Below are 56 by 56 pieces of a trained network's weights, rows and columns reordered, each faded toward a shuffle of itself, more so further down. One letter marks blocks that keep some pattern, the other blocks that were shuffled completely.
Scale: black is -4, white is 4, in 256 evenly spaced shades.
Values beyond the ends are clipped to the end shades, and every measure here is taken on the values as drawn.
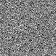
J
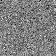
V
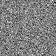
V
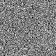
J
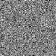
J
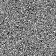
V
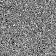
V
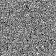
V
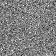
V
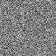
J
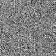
J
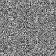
J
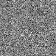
J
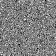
V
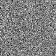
J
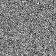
V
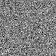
V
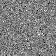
V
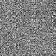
J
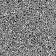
V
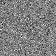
V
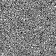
V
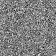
V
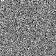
J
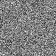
V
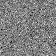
V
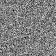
V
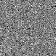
J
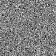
J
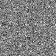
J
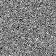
V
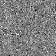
J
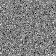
V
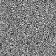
J
